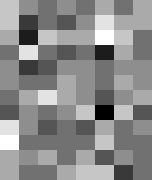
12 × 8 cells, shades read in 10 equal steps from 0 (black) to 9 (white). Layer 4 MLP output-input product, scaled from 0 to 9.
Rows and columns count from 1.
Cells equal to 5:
19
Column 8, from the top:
6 6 4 4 5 5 6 3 5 4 4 4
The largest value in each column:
9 8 8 6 7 9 7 6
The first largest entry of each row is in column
1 6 6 2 1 4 3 5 1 1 1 5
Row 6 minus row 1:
-2 -1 0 1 1 -2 2 -1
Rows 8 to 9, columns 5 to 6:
7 0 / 3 6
